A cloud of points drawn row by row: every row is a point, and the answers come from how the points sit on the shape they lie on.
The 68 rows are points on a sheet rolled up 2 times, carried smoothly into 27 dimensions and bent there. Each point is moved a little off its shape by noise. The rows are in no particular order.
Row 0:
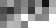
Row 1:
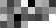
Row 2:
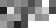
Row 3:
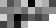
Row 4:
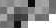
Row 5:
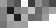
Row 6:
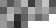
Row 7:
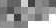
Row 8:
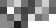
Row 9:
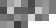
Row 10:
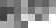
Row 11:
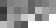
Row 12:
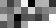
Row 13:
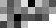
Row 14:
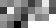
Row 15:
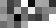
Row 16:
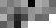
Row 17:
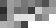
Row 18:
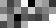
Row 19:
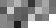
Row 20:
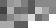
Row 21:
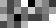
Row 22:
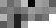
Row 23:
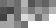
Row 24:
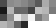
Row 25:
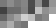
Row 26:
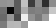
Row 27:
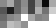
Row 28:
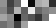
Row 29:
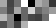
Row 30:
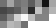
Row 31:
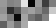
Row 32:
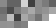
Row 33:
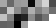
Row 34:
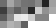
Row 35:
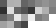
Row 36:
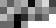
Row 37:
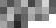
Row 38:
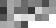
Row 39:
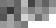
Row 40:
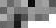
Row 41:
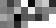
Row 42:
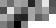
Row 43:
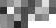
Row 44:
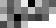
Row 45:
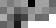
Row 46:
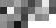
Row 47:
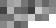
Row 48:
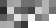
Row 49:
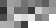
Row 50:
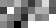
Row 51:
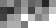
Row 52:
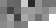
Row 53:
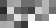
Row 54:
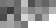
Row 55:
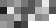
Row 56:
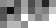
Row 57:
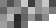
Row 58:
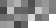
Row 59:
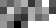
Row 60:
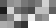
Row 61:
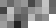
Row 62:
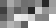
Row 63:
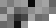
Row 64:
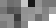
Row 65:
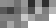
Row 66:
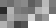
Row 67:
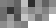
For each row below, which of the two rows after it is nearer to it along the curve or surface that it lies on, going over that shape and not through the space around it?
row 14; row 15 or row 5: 15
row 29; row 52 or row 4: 4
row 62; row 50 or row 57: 50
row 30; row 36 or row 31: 31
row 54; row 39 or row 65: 39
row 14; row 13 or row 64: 13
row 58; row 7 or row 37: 37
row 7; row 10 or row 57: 10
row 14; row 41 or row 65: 41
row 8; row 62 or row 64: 62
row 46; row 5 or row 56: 56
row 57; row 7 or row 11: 11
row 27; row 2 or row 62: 62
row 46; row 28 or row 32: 28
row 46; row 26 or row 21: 21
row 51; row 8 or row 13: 8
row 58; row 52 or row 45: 45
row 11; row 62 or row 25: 25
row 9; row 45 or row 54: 45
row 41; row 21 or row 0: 21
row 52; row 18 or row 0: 0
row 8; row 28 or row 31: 28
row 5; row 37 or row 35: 37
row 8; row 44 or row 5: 44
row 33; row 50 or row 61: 50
